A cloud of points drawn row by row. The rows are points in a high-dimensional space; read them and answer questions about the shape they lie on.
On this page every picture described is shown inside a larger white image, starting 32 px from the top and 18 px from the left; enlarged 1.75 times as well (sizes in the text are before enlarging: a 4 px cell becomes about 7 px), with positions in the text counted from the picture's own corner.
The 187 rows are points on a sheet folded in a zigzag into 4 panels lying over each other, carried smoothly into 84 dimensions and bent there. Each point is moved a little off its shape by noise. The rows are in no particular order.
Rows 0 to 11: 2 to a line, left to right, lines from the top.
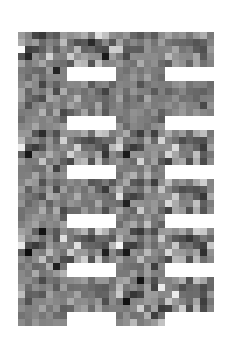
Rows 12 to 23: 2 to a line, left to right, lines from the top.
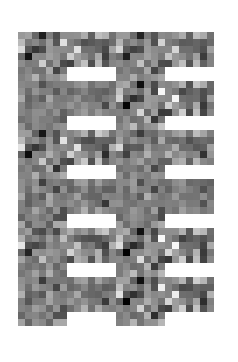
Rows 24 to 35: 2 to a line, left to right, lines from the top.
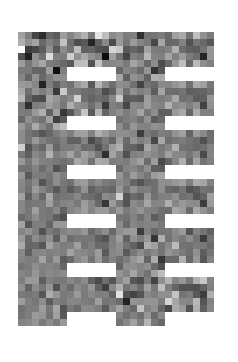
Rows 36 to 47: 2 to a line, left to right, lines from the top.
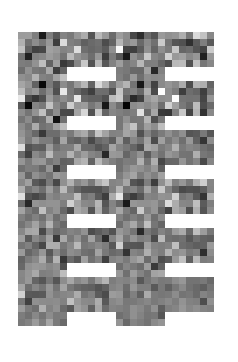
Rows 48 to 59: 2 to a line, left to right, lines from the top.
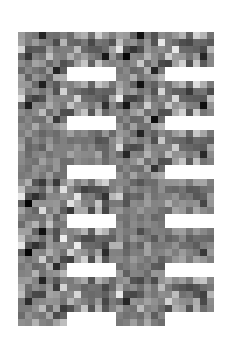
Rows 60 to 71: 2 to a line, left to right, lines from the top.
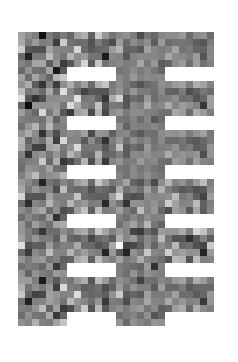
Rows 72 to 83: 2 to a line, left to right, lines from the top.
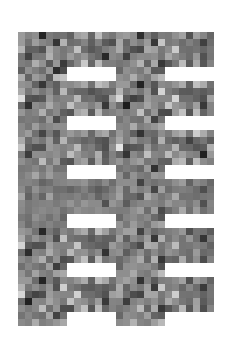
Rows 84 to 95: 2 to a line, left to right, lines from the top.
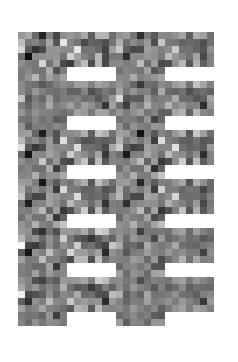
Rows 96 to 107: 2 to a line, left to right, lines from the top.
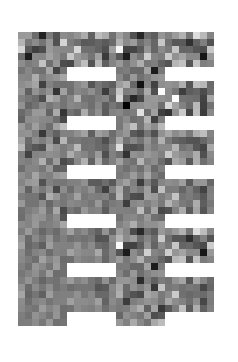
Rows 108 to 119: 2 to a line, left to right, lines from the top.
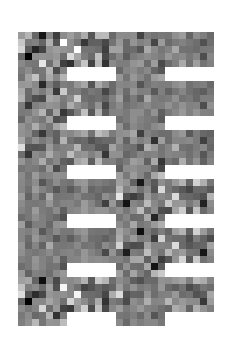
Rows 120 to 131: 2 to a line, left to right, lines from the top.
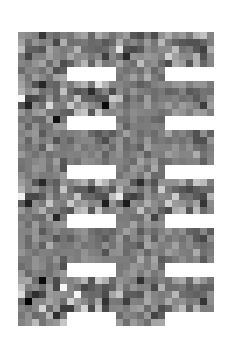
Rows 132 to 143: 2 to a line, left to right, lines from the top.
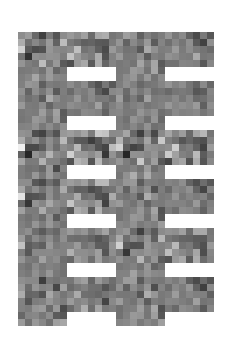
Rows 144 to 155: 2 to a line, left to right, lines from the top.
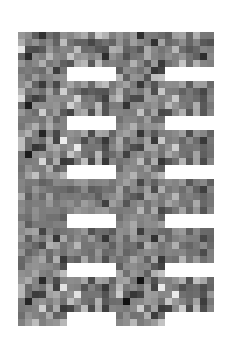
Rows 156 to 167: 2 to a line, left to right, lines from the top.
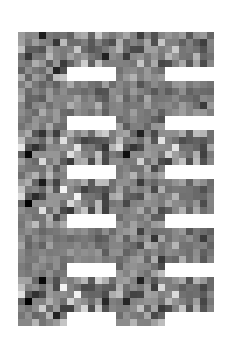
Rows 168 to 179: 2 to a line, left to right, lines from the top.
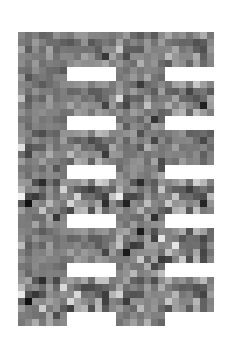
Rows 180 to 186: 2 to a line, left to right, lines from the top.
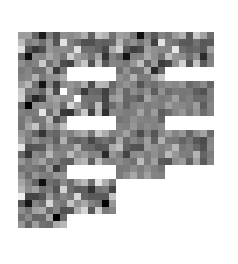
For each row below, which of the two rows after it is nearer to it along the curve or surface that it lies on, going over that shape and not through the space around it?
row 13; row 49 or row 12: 12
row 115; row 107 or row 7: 107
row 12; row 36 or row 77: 36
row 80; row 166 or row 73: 166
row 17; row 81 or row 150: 150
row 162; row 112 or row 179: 112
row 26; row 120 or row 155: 155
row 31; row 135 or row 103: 135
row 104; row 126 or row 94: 94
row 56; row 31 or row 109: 109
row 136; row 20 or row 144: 20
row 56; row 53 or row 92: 53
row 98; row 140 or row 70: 70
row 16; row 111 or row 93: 93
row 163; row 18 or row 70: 18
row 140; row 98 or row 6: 6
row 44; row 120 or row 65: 120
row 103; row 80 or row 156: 80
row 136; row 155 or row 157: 157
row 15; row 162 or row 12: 162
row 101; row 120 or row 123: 123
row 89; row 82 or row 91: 91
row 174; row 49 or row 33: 49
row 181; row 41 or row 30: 41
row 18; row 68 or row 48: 48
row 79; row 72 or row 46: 72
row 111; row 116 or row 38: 116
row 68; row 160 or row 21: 160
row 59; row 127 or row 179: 179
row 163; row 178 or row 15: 15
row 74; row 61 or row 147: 61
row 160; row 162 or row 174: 174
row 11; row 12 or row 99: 99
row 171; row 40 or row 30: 40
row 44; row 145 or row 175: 145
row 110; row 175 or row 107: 107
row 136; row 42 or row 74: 42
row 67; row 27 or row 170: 170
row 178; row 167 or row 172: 172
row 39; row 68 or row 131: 131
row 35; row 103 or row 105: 105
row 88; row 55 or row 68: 68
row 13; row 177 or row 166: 166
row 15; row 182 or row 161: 182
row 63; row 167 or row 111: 111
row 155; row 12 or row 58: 58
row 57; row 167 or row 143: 143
